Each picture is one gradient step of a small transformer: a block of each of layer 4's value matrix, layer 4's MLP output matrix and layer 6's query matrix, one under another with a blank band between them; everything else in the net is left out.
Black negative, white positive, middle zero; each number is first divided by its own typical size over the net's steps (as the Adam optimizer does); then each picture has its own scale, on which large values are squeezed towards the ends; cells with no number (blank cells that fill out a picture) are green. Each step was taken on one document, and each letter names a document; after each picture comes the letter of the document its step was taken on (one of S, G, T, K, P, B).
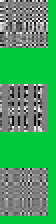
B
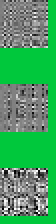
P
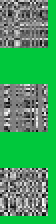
P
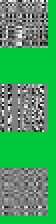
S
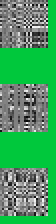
B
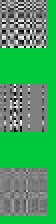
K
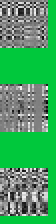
K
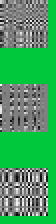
B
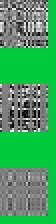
B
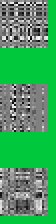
K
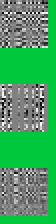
S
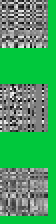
K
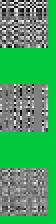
K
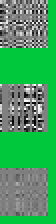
B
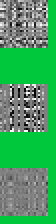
B
